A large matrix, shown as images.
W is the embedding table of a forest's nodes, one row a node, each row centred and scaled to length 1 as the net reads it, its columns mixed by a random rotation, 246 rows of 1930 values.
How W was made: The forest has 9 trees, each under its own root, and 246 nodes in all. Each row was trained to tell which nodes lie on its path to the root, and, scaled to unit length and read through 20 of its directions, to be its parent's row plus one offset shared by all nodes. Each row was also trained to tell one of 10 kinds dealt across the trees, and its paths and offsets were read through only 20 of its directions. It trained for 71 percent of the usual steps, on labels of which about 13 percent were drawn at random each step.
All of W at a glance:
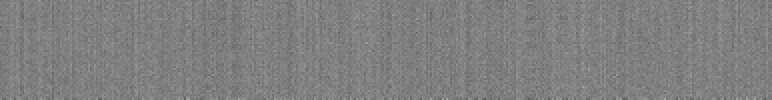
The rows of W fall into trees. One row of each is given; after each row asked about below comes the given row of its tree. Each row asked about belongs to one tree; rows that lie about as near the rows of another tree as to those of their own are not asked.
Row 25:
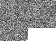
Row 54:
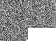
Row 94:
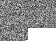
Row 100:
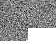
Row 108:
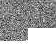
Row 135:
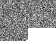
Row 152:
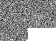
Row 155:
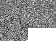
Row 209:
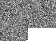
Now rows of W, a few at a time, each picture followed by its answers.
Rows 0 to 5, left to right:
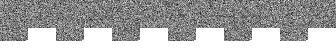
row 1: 25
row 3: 209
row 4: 94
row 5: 94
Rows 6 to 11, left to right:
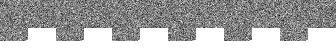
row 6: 209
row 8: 54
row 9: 100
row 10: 155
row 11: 108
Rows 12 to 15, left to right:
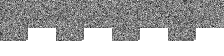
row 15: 25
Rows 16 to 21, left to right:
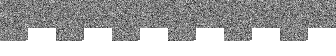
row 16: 54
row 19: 209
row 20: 54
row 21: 209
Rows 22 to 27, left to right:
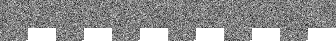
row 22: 100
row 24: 108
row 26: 94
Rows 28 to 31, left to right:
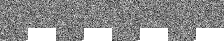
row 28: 108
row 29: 25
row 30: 209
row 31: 25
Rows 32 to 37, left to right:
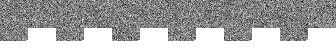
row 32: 94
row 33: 54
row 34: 54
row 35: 25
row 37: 25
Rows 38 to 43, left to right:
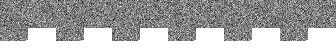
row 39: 94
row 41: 209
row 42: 108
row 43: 100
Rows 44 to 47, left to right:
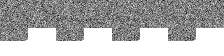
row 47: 25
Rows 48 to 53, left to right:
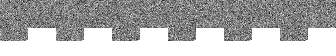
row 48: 54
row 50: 209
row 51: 25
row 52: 54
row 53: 155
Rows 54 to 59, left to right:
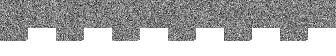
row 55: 152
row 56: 108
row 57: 209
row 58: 25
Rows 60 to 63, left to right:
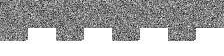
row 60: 209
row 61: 54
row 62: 54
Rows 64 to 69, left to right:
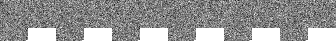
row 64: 100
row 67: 209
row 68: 94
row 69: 54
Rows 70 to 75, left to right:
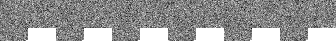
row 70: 135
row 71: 25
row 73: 209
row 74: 100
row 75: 25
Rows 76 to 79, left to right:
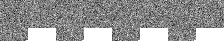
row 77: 152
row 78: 25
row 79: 108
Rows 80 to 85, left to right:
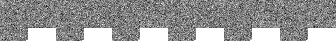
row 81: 209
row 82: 25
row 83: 54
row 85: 25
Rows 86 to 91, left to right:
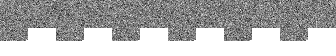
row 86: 25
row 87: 209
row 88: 108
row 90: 25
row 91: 54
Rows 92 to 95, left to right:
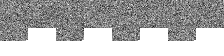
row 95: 94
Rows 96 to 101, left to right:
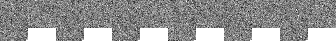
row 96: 25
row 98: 100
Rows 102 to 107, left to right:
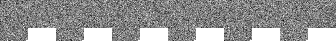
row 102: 100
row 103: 94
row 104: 209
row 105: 54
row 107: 108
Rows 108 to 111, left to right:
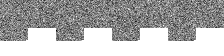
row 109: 94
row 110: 209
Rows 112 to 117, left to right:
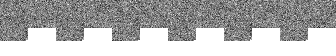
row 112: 25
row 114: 209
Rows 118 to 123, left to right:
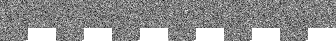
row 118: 209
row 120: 25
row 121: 108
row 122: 54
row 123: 209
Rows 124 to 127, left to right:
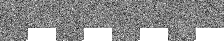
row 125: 155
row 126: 209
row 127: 152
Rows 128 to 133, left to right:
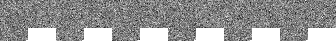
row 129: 108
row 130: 94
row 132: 108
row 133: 25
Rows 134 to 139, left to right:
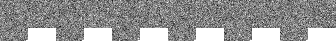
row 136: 94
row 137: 54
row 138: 25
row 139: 54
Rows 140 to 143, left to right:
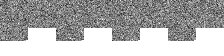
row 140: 209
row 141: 94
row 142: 94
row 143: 54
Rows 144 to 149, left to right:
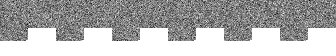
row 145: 94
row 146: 94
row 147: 25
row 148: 209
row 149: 108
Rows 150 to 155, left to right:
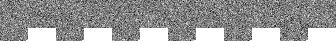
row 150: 54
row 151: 25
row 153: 108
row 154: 155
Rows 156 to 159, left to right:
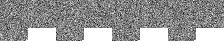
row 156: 152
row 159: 25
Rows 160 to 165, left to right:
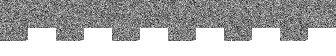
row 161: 108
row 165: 155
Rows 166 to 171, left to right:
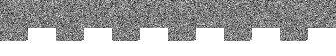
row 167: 54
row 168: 209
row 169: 209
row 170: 209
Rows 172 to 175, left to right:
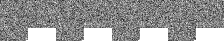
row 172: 94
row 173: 25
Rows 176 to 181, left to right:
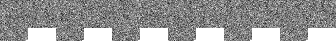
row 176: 108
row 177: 209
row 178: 54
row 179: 209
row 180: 209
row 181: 209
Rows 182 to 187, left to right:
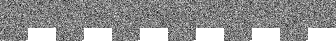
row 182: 152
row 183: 54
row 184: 108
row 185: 100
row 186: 155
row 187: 54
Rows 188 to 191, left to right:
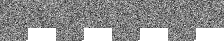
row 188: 54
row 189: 54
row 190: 209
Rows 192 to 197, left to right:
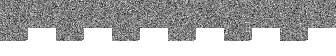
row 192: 25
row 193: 54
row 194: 209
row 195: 108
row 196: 108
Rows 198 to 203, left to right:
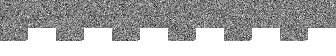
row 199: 94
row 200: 94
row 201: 54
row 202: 25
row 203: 108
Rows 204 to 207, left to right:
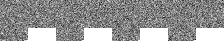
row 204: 108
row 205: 54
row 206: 54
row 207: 94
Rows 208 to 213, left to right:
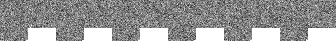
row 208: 152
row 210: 108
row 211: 155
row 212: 108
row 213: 25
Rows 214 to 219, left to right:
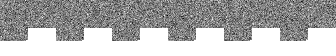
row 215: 25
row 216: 155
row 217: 54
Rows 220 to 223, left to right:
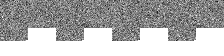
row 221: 94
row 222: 94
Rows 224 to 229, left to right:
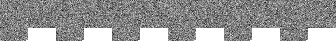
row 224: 54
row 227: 108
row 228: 209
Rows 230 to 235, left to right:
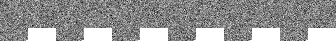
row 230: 209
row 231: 155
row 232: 108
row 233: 25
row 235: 25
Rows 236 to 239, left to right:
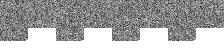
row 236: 25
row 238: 94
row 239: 108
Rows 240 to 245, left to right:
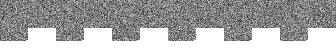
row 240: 135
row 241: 54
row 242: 108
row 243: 54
